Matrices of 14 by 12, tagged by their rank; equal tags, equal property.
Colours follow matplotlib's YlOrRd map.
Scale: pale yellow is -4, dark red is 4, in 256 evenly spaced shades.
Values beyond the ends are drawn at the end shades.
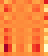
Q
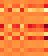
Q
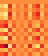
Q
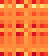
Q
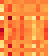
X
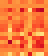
X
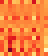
X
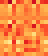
X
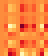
Q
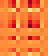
Q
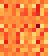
X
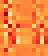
X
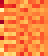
X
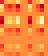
Q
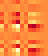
Q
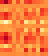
X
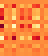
Q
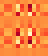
Q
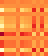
Q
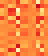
X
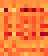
X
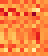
X
